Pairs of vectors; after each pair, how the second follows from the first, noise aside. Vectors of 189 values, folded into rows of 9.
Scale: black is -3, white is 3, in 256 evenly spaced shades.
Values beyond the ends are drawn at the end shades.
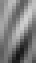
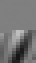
partly zeroed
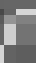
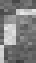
copied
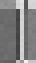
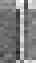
copied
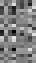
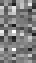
negated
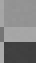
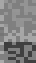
partly zeroed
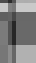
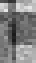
copied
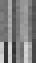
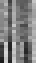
negated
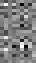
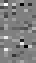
partly zeroed
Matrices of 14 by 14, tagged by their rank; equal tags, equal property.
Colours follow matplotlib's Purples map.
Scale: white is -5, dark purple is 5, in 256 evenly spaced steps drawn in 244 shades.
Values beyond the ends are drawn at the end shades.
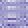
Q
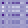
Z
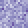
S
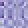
Q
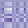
Z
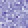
S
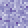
S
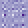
Q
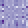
Q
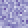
S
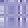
Z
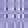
Z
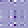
Z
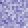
S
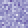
S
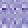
Q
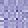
Q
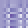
Z
